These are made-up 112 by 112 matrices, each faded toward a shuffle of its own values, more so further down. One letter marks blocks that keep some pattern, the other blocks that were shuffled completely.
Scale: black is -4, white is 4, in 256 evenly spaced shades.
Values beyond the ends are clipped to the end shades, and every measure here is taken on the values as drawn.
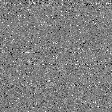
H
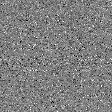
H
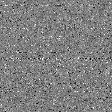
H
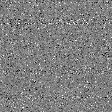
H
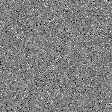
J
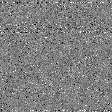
H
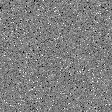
J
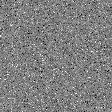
J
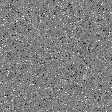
J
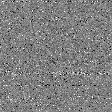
H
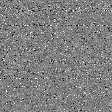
H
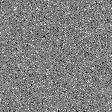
J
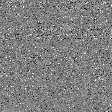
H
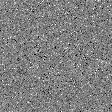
J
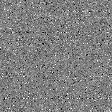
H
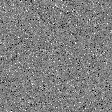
J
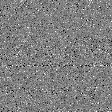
H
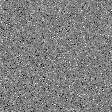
J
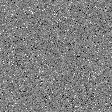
J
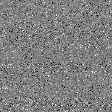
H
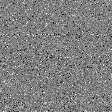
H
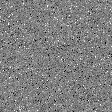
J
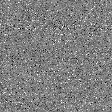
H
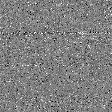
H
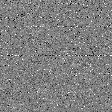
H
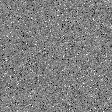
J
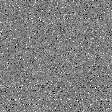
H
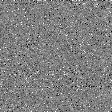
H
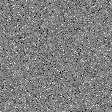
J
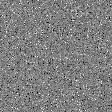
J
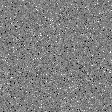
J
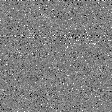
H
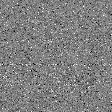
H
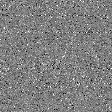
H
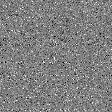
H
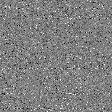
H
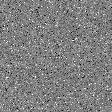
J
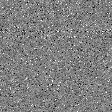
H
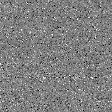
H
